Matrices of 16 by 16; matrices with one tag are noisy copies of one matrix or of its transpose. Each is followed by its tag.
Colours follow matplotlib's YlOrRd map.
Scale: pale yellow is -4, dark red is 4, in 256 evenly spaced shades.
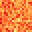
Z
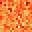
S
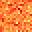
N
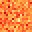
Z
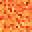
S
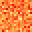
Z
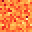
S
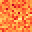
Z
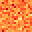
Z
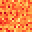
Z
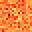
Z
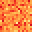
N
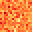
Z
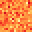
Z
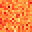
Z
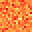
Z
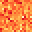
N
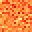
Z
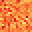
S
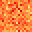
N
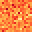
Z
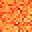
N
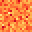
S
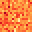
Z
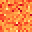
N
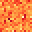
N
